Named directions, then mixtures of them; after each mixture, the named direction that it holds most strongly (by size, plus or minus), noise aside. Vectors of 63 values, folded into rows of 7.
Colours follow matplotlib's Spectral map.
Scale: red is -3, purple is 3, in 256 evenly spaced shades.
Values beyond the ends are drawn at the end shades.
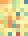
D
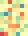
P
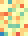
P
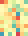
D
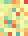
D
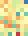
D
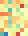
P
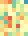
D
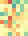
D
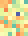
D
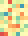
P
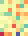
P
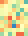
D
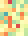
P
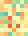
D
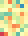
P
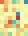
D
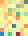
D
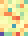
P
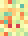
P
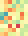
P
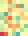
P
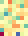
P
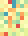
P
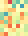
P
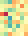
P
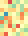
P
